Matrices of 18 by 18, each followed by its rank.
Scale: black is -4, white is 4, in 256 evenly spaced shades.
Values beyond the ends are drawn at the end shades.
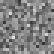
full rank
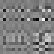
two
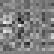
three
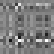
two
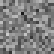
full rank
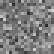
full rank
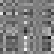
two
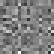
three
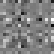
three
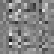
three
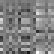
two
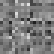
three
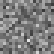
full rank
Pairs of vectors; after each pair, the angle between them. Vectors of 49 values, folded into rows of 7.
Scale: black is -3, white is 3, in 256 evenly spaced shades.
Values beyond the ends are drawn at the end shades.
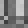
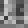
nearly opposite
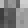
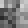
nearly parallel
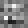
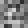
partly opposed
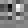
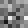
partly opposed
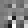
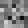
partly opposed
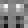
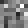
partly aligned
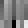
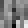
nearly parallel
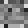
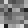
nearly parallel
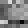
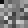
partly opposed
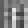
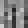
nearly opposite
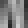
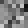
partly aligned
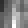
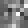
partly aligned
